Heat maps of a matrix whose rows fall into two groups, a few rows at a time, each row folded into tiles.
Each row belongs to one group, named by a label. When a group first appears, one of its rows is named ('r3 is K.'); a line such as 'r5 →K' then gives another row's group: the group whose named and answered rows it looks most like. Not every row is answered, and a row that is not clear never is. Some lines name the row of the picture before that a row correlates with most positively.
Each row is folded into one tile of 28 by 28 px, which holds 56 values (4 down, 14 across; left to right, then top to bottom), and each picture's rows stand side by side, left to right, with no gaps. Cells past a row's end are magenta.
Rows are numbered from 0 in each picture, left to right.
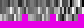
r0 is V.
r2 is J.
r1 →V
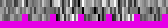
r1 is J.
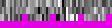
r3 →V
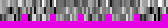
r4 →V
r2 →V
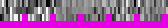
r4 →J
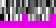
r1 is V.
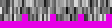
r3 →J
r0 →J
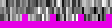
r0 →J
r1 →V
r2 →J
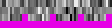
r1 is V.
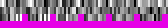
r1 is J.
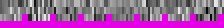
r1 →J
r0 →V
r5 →J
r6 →V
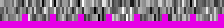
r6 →J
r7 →V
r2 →J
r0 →J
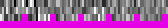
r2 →J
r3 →V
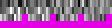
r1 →V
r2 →J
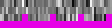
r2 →J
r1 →J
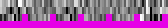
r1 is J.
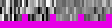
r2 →V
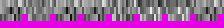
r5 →V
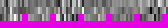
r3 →V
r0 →J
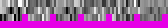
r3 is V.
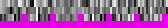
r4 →J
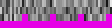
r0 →J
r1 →J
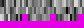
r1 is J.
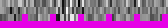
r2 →J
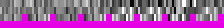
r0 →J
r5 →V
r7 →V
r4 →V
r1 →J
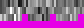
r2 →V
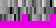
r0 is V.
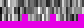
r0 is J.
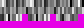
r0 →J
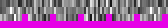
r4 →J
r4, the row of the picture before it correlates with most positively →0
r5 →V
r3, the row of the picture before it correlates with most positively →2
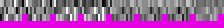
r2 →V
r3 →V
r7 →V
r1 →J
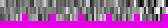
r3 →J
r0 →J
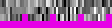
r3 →V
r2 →J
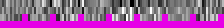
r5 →V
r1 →J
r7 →J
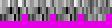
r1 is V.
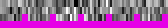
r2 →V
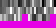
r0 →V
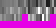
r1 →V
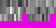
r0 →V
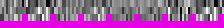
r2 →J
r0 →J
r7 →V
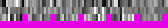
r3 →V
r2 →J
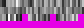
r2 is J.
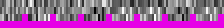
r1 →J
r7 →V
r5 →V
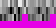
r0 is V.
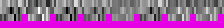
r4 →V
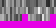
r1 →V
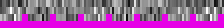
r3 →V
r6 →V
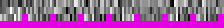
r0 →V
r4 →J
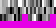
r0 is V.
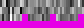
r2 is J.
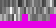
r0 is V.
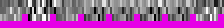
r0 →V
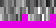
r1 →V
